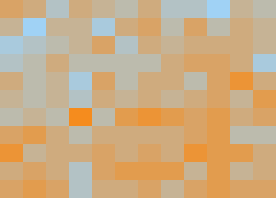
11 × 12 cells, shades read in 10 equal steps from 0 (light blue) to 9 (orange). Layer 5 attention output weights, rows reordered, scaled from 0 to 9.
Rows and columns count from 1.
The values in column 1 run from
1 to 8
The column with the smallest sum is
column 4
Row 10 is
5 6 5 2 6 7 7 7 4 7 4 5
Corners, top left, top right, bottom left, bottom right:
6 3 6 6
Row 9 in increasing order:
4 5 5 5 5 5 6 6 7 7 8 8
